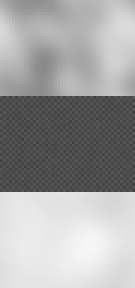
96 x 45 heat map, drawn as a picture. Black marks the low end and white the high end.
The table splits into 3 rows of 1 panel. Panel 1,1: high, smooth. Panel 2,1: low, checkered, faint in contrast. Panel 3,1: very high, smooth, faint in contrast.
